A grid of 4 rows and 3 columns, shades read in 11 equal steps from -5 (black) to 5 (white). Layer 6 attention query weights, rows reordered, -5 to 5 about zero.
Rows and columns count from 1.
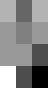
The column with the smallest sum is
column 3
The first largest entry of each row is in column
1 1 1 1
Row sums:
3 2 0 -2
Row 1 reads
2 -1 2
